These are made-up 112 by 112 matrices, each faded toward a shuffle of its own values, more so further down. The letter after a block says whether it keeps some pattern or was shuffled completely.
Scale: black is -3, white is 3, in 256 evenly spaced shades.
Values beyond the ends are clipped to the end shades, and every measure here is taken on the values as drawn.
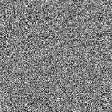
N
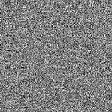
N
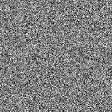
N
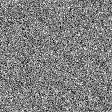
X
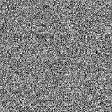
N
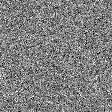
X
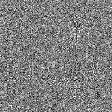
N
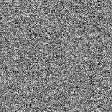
N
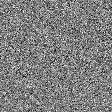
X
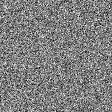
X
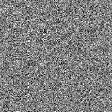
N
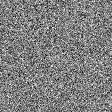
X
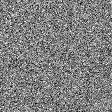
X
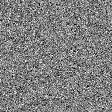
X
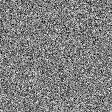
X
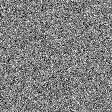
X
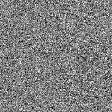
N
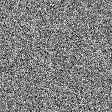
X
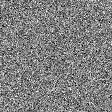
X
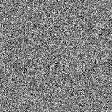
N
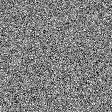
X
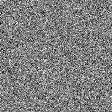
N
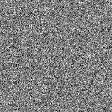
N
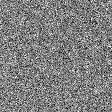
X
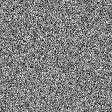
X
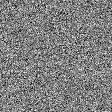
X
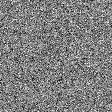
X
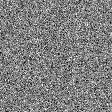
X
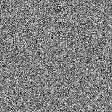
N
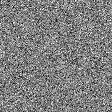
X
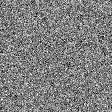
X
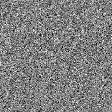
N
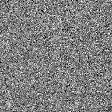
N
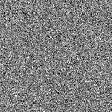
N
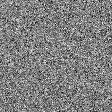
X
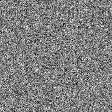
N
